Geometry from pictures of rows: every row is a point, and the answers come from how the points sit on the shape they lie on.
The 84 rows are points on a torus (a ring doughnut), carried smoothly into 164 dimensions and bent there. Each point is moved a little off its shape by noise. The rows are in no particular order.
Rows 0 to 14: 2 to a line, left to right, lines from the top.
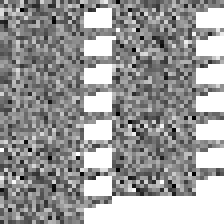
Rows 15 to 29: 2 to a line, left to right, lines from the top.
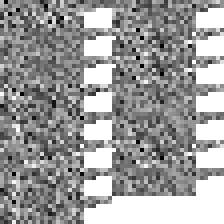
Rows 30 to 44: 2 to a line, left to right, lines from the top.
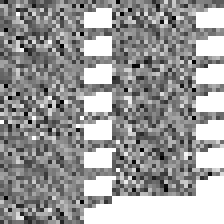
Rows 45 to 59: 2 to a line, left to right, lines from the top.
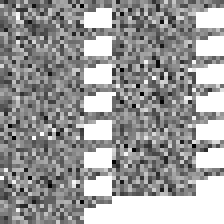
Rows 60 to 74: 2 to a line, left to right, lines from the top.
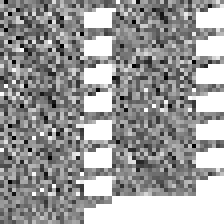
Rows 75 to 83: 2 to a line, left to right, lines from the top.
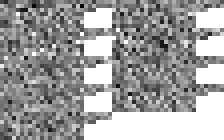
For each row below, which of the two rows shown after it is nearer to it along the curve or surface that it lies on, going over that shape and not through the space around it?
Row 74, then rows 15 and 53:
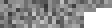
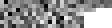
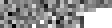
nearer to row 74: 53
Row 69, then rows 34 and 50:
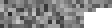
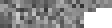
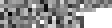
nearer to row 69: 34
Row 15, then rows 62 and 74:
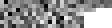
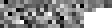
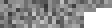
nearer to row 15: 62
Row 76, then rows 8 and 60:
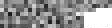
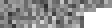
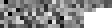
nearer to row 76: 60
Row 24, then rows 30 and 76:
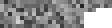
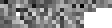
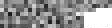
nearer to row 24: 76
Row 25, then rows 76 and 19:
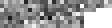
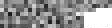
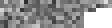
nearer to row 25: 19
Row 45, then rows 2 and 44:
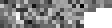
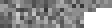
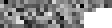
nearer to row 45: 44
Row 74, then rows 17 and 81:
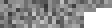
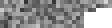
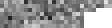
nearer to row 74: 81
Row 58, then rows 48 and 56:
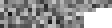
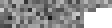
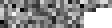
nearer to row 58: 48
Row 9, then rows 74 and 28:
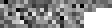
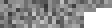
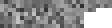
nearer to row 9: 74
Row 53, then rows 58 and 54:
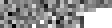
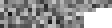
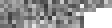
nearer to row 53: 54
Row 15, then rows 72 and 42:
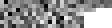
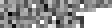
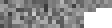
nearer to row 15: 72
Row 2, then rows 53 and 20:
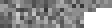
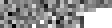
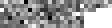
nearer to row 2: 53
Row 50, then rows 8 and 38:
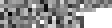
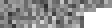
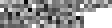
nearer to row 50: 38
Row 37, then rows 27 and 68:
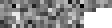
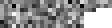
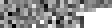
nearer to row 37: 27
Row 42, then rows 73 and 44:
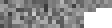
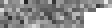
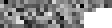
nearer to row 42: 44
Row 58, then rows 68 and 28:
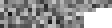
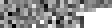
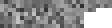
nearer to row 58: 28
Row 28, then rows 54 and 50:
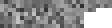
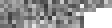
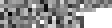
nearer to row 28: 54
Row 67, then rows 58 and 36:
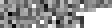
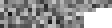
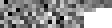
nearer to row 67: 36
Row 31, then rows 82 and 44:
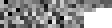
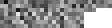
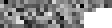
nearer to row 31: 44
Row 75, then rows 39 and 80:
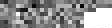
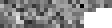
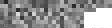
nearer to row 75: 80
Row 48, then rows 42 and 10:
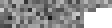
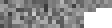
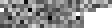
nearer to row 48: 10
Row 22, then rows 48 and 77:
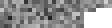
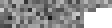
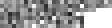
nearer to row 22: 48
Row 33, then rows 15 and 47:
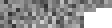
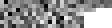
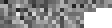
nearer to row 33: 47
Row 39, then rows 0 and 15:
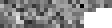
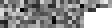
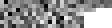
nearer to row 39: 15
